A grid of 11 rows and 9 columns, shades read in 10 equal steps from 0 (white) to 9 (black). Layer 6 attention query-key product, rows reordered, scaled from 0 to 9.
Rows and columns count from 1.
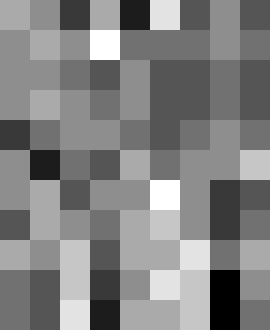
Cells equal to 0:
2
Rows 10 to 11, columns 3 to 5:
2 7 4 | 1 8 3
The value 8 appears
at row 1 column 5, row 6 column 2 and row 11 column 4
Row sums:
42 35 46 43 45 41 38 39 30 40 42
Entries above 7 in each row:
1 0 0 0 0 1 0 0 0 1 2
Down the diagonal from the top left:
3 3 5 5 5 5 4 7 3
